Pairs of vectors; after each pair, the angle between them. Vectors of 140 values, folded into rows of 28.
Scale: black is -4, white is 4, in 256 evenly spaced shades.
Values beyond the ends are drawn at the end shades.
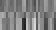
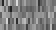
orthogonal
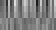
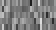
orthogonal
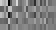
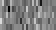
orthogonal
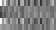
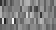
partly opposed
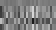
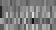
nearly parallel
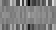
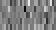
partly opposed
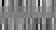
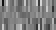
nearly parallel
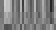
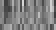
nearly opposite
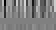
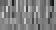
partly aligned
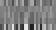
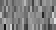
partly opposed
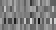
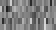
partly aligned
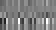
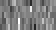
partly aligned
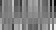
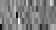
orthogonal
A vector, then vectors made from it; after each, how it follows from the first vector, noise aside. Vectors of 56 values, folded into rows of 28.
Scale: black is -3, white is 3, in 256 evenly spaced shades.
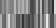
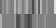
partly zeroed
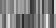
copied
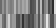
copied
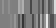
partly zeroed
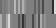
partly zeroed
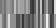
copied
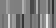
partly zeroed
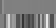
partly zeroed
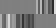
partly zeroed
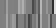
partly zeroed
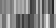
copied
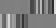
partly zeroed
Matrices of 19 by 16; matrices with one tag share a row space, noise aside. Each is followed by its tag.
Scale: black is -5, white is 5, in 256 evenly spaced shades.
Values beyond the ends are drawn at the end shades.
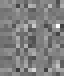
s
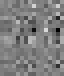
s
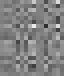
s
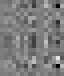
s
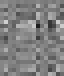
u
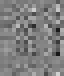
s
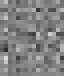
u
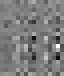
s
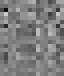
u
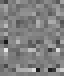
u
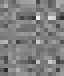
u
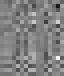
s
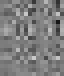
s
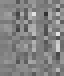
s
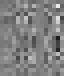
s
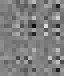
s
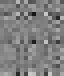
s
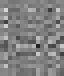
u
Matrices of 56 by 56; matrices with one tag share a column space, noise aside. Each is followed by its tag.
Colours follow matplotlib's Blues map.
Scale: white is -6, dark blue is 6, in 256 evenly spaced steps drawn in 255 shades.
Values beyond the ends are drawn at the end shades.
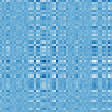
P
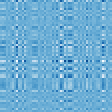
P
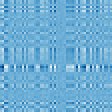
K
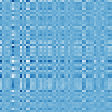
P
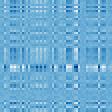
K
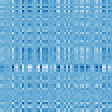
K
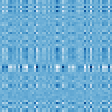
K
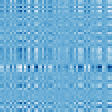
K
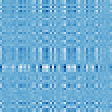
K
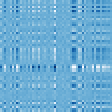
K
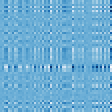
K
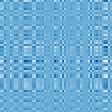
P
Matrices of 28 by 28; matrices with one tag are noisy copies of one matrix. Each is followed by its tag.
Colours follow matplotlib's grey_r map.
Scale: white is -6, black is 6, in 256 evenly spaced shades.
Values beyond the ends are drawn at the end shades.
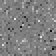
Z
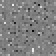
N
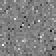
Z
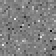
Z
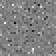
N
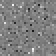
N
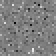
N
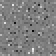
N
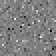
Z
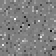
Z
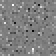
N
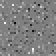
N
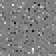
N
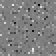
N
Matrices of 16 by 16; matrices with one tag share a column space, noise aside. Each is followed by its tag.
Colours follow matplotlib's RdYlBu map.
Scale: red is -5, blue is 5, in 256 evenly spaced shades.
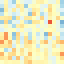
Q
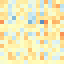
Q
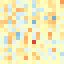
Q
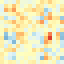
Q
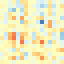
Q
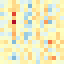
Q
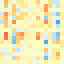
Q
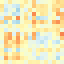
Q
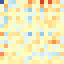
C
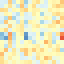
Q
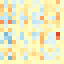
Q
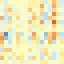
Q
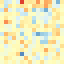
C
